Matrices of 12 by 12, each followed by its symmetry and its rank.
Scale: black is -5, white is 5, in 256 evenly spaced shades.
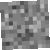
antisymmetric, full rank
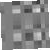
neither, rank one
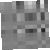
neither, rank one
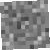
symmetric, full rank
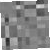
antisymmetric, rank two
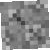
symmetric, full rank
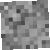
symmetric, full rank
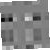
neither, rank one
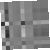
neither, rank one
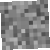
antisymmetric, full rank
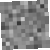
antisymmetric, full rank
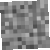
antisymmetric, full rank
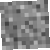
antisymmetric, full rank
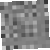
antisymmetric, rank two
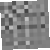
antisymmetric, rank two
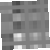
neither, rank one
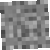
antisymmetric, rank two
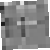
antisymmetric, rank two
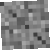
symmetric, full rank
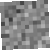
symmetric, full rank
